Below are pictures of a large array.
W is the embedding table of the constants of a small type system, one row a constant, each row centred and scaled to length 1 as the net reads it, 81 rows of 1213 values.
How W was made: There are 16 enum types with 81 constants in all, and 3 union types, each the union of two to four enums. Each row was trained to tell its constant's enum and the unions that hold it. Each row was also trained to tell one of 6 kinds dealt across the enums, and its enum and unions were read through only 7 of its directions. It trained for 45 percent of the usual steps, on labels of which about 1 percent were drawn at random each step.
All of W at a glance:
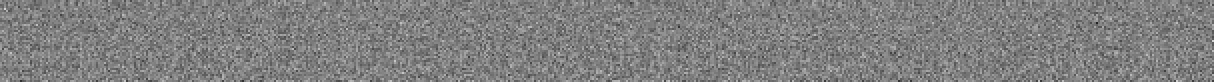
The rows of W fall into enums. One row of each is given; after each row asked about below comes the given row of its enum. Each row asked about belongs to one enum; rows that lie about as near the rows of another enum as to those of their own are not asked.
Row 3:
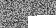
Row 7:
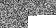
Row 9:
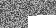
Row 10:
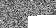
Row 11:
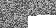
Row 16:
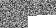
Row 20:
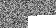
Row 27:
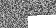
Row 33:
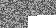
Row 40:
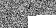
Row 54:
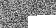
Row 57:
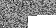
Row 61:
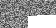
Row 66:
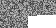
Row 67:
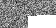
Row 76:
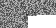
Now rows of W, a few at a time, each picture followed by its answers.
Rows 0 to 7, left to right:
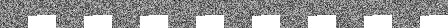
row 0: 7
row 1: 40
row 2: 67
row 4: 7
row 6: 16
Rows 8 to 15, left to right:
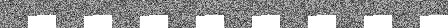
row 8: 76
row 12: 33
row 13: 76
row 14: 20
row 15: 9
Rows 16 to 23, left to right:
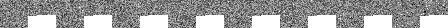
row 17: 27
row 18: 27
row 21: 10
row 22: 20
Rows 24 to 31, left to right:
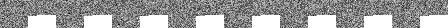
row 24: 76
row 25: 9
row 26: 40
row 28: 11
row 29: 67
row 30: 33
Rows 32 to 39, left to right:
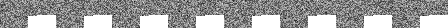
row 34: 10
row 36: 33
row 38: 61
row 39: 33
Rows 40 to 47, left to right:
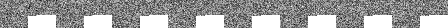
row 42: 33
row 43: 7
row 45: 16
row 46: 67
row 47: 7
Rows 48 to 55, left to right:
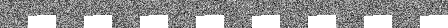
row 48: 67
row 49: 76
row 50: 16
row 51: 9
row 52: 27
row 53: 33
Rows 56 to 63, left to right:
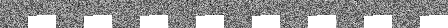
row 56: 16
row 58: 61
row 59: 67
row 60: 76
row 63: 7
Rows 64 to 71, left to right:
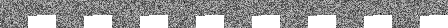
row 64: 16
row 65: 76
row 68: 10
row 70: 20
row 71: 20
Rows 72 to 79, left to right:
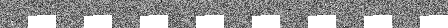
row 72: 61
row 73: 7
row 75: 16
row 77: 54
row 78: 61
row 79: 67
